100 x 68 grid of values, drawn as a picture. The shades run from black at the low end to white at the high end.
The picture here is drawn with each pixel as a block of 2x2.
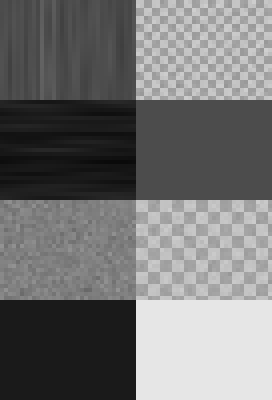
It is made of 4 by 2 panels. Panel 1,1: low, streaked downward, faint in contrast. Panel 1,2: high, checkered. Panel 2,1: very low, streaked across, faint in contrast. Panel 2,2: low, flat. Panel 3,1: middling, fine-grained, faint in contrast. Panel 3,2: high, checkered. Panel 4,1: very low, flat. Panel 4,2: very high, flat.
